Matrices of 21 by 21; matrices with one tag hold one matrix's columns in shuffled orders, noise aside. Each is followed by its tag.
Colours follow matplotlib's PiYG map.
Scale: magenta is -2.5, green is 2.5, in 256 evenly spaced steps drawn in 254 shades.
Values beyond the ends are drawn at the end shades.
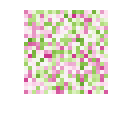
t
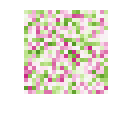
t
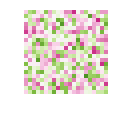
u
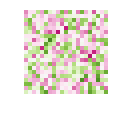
u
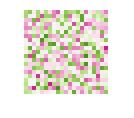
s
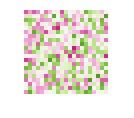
u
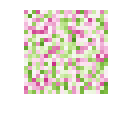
u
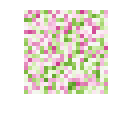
u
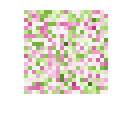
s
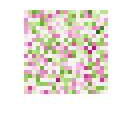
t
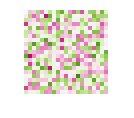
s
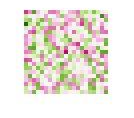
u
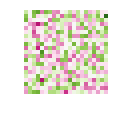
s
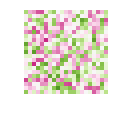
u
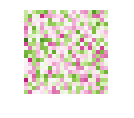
t
